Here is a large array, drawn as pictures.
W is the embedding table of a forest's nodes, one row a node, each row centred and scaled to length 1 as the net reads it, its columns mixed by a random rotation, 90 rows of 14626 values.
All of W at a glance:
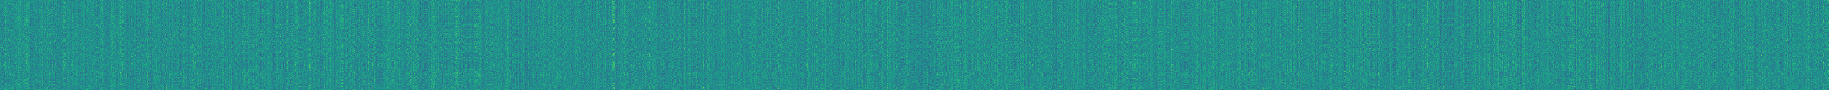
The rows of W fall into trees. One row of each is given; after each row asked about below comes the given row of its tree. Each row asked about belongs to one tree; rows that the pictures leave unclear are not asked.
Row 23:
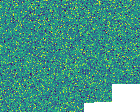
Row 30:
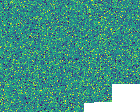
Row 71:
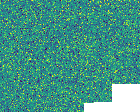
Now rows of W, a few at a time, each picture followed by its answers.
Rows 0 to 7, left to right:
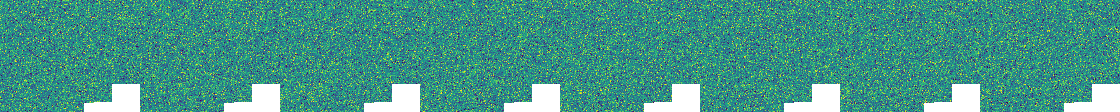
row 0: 23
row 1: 30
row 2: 30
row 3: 30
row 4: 30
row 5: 71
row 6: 30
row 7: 30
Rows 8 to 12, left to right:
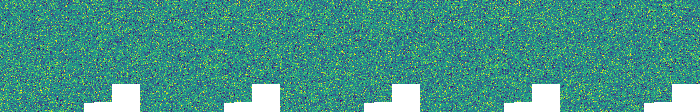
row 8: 30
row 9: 23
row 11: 23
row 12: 30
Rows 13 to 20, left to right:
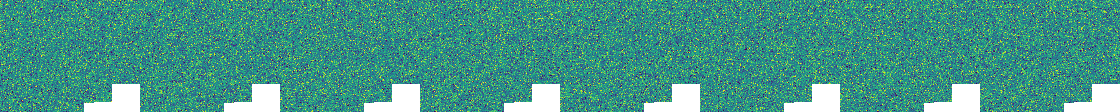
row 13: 23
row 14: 30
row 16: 23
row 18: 71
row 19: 30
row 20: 30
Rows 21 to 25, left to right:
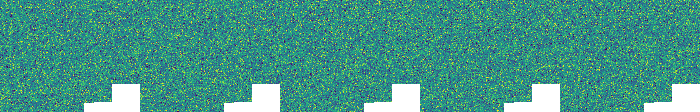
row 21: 30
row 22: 30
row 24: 71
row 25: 71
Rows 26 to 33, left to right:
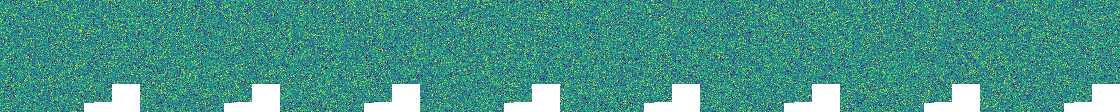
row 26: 23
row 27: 30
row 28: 30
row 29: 23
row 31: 23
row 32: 30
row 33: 23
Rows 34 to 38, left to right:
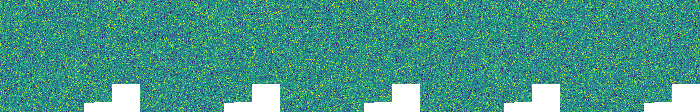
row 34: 23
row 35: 23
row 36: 71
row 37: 23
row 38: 30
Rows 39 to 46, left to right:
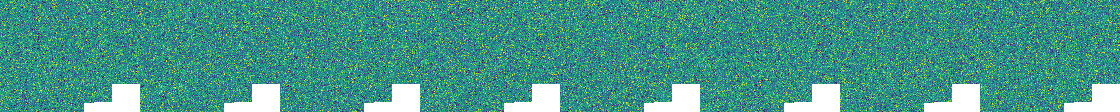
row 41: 23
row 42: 23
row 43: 23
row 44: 71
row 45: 30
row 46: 71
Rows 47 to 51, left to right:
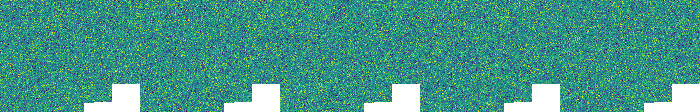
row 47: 71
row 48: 23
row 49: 30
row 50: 23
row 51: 71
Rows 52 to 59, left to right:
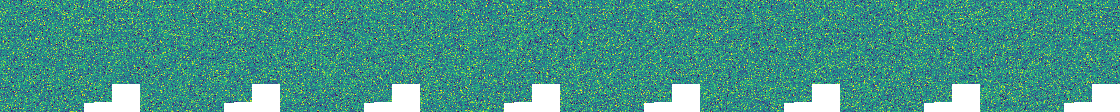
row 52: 23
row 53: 30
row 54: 30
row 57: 71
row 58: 23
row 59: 30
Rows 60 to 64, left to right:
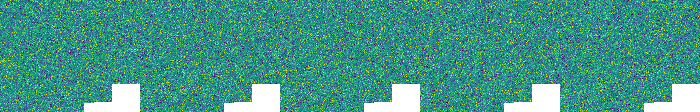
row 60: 71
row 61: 30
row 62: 30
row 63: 30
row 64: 30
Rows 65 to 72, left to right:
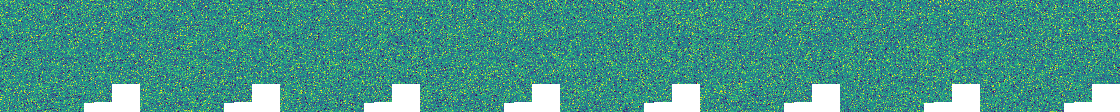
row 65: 30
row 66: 30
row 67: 30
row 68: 30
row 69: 71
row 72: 23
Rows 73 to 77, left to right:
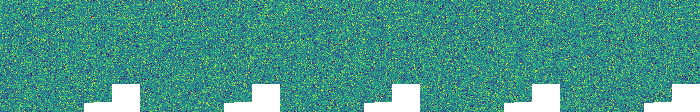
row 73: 23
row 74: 23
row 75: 23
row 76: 71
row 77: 23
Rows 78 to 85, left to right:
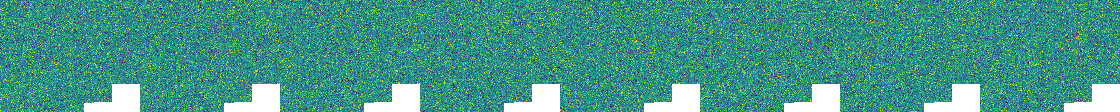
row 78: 30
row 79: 71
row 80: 71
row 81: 23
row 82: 71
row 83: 30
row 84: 23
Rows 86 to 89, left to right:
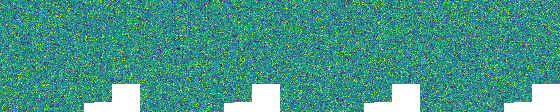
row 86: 71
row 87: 30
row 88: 30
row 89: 23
